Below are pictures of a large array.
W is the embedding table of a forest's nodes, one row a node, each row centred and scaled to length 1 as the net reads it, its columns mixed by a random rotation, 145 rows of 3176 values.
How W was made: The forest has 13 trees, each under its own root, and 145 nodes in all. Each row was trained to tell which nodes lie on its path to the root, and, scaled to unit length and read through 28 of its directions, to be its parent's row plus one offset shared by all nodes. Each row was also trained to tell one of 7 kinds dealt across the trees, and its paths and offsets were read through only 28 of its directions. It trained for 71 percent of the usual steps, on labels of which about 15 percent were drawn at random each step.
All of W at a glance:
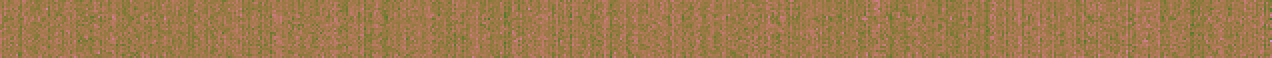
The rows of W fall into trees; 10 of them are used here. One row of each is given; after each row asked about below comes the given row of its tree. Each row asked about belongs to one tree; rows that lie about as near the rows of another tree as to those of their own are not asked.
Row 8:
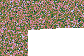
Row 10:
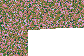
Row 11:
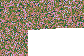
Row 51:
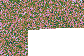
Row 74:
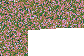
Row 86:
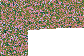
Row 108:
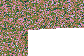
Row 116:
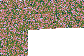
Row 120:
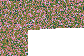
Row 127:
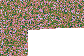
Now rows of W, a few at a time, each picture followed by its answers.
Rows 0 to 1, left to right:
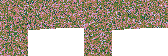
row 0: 51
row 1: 51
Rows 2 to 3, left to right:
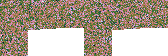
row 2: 120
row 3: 116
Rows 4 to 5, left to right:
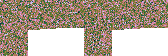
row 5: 10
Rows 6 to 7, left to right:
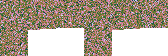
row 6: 108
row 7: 116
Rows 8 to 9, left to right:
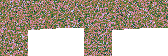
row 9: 10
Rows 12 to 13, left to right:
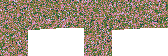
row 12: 116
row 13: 11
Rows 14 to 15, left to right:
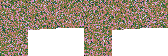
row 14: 86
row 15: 116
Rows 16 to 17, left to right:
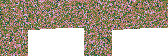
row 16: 10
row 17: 86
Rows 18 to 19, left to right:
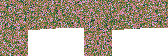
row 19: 11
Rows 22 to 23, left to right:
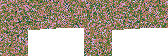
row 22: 116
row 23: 8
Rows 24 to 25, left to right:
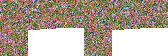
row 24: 116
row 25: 120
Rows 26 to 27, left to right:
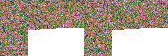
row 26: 86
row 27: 10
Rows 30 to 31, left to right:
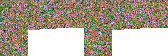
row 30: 86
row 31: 11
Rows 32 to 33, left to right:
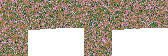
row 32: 8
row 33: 116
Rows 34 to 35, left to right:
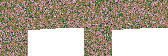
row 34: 51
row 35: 51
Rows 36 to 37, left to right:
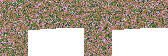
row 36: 8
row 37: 116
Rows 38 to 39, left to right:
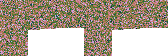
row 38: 8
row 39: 116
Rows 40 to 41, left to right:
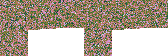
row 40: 8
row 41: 10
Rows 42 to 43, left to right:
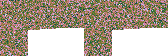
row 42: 120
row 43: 10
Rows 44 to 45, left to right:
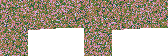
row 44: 11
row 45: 11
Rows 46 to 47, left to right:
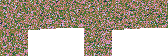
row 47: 10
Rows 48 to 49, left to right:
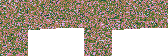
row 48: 10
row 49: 120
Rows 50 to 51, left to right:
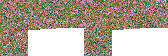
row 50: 10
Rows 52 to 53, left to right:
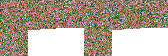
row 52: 11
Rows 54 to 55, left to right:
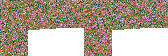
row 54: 11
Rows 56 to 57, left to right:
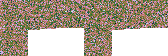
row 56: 8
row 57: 86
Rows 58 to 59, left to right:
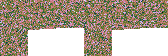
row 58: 108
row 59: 10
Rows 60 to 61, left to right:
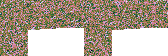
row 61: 108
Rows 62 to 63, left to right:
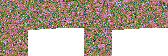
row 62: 116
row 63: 10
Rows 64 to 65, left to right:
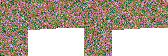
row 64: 86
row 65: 10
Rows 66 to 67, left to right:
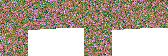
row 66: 11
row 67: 86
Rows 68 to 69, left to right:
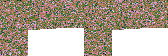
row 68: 120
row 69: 74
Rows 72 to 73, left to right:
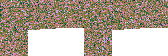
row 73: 116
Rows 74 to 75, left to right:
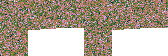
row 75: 86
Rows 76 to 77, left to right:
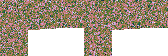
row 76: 8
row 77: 120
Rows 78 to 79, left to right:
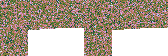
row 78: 10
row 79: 51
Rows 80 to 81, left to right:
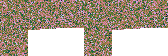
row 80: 108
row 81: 108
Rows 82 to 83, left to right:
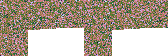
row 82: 108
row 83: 11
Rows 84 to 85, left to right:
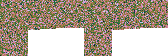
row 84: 116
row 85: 127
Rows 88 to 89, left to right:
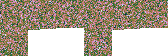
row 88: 74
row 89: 86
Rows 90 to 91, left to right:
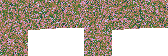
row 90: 8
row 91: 8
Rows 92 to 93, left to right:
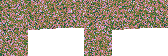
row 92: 86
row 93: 8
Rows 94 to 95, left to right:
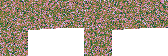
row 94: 10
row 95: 116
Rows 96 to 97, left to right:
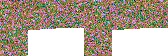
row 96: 120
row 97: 8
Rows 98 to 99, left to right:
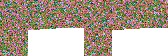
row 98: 116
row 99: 10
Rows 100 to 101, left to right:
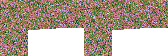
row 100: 11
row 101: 11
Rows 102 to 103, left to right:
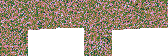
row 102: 108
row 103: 86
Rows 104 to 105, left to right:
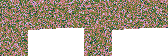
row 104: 108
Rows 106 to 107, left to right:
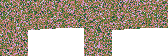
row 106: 8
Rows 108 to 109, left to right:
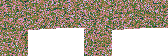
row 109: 127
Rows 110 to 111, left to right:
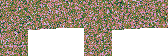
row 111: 11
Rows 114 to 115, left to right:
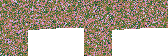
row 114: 116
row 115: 8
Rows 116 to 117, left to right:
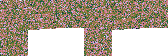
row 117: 8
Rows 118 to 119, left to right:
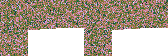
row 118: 86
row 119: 86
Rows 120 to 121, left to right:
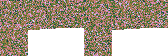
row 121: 51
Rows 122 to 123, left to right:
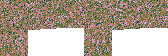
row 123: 116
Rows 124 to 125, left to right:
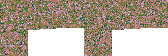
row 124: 11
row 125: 10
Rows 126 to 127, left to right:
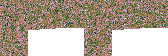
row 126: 8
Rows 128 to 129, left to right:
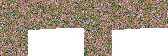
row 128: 108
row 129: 86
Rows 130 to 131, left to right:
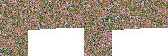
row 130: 74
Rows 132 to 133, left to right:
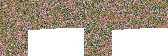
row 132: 10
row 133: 86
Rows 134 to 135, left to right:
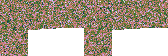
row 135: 11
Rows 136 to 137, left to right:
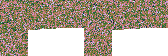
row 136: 11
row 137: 8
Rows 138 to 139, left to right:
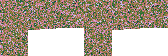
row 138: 51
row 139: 116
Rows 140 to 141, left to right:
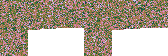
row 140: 11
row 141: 86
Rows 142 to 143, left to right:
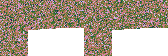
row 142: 8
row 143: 11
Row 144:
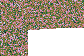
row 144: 86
